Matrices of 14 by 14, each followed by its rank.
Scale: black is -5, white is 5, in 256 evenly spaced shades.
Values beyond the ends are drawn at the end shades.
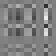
one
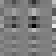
one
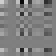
one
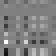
one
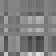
one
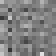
three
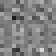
three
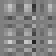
one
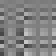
one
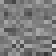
three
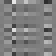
one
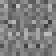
three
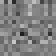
three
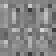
three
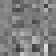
three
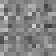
three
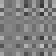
one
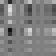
one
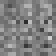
three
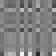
one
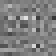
three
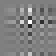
one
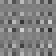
one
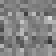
three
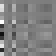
one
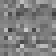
three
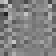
three
